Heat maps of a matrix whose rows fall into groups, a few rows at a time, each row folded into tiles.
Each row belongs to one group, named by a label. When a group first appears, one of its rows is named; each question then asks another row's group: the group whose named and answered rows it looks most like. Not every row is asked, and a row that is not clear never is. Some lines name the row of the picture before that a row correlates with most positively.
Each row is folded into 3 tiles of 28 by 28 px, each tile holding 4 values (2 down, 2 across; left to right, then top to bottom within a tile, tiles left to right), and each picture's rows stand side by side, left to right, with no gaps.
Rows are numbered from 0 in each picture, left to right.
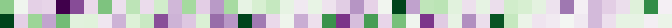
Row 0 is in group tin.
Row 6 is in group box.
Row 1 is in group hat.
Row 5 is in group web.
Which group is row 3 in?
web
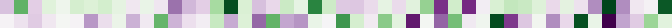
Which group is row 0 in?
hat
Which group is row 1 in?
web
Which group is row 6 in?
web
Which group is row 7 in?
hat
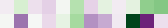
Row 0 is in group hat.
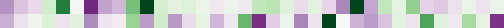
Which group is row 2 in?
web
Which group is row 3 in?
web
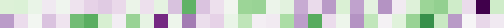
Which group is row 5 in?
box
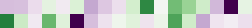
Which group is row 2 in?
box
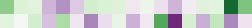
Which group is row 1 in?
web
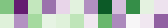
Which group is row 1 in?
hat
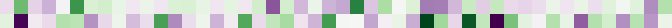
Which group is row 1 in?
web
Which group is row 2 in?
web
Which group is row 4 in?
hat
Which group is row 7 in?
box
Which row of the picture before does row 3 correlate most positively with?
0
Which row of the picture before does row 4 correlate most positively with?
1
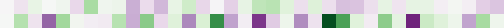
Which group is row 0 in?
tin
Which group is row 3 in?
web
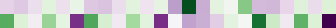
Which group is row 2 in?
hat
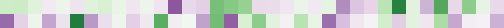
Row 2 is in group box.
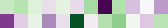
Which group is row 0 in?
web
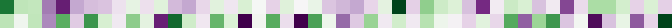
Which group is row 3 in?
tin
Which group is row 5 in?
box
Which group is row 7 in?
web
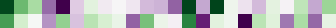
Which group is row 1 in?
tin
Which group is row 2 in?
hat
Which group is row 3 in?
box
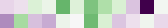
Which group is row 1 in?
box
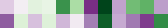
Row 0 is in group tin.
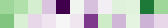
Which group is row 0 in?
box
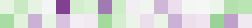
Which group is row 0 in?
box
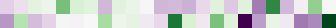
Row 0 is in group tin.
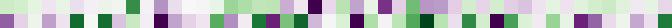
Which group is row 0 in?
web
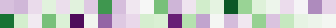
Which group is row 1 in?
hat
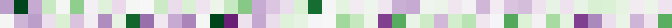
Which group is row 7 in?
web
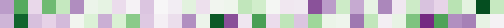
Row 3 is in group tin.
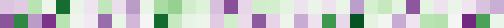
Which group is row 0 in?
tin
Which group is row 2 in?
box
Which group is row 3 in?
web
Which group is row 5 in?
tin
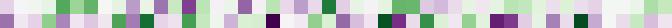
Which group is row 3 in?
hat
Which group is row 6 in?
web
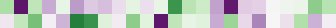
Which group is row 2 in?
box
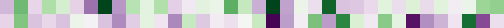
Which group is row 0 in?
hat
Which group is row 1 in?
hat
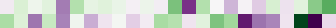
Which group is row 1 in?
web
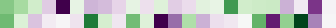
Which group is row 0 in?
box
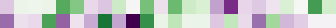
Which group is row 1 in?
tin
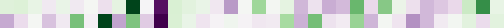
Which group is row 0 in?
web
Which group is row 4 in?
hat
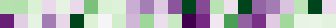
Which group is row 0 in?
web
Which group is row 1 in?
box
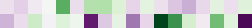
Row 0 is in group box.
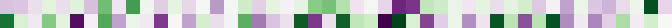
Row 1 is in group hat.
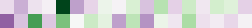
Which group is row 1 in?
box
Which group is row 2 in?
hat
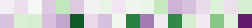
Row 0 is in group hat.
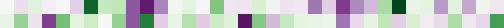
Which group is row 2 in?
hat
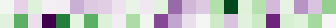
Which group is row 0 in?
tin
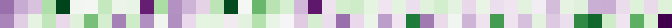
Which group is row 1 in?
box
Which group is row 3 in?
box
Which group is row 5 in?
web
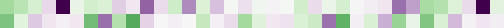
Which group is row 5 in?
box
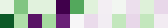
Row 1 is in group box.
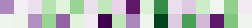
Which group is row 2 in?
tin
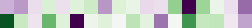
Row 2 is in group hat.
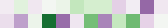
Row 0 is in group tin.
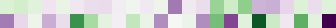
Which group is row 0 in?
web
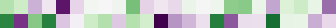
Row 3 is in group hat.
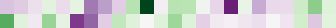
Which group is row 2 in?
box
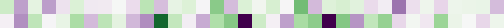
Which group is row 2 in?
hat
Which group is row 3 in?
hat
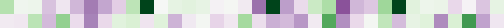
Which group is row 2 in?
web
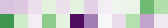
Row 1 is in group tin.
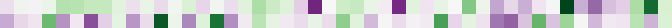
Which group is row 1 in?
web
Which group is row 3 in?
box
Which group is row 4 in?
box
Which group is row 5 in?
hat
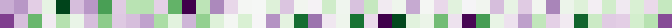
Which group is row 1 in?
hat
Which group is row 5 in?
tin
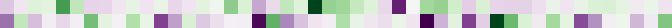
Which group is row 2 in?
tin
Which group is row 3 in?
tin
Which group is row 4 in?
box
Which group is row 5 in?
web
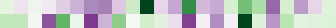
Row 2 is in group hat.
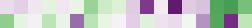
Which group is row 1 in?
box
